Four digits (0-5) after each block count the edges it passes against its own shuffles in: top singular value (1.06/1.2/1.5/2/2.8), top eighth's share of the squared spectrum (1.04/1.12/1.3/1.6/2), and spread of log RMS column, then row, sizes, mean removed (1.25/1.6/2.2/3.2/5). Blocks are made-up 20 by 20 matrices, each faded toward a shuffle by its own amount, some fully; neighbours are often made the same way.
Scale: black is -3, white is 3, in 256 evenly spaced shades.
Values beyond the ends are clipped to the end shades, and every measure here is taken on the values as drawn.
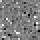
0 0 0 0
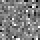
1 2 0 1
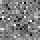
0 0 0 0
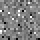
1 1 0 0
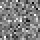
0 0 0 1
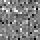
1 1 0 0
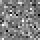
0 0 1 0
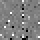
2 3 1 0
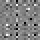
3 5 2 2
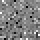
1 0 0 0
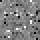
1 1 0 0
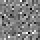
1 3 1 1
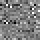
2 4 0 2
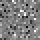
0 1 0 0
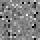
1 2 0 0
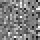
1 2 3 0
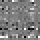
3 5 1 2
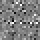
3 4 1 1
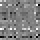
3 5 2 2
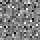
2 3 1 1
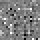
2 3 0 1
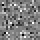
2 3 0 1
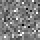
0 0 0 0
